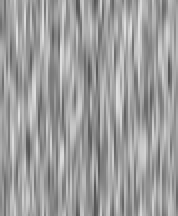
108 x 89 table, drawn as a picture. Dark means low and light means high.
Slope: none. Histogram: bell-shaped. Grain: streaks running down. Average level on the scale: 60%.
